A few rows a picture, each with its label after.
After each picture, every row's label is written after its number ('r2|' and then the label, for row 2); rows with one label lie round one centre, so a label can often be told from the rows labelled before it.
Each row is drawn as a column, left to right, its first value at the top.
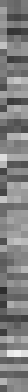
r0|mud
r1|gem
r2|gem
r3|gem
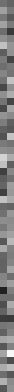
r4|mud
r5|gem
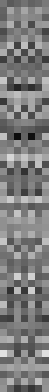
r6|gem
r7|mud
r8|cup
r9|mud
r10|cup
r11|mud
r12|gem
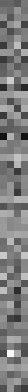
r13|cup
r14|gem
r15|mud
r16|cup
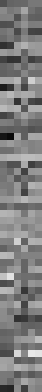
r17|cup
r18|cup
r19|gem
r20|mud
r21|gem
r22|gem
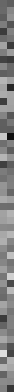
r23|gem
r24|cup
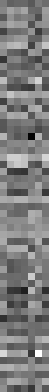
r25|gem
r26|mud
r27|mud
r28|mud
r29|cup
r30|gem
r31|mud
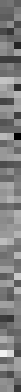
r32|gem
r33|gem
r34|cup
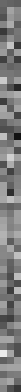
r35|gem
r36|mud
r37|cup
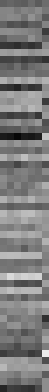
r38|cup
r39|cup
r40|cup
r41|cup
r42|cup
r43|cup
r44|gem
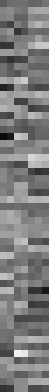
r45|cup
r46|cup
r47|gem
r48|gem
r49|mud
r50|mud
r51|mud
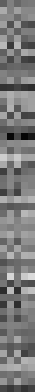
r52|mud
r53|cup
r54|mud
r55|cup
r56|cup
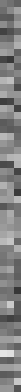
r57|gem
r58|gem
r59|mud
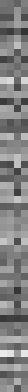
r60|gem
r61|gem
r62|mud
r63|gem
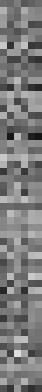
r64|mud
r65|cup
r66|gem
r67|mud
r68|cup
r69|cup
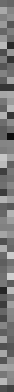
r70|mud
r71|cup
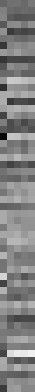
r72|cup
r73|gem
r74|gem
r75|gem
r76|gem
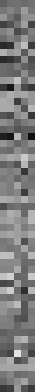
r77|cup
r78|cup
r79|gem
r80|mud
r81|cup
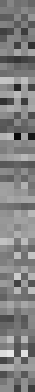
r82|gem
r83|gem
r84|cup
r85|gem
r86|cup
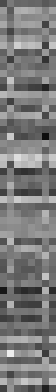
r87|mud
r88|gem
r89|mud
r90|mud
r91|mud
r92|mud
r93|cup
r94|mud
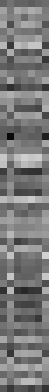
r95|mud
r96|cup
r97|mud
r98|mud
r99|mud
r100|mud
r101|cup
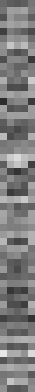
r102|gem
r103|mud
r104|mud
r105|mud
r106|gem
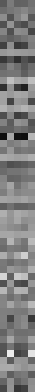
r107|cup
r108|gem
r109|cup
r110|cup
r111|gem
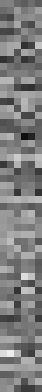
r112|gem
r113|gem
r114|mud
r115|cup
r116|cup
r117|mud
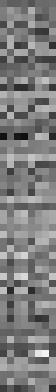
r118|cup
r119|mud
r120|cup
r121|cup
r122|mud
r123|gem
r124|gem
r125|cup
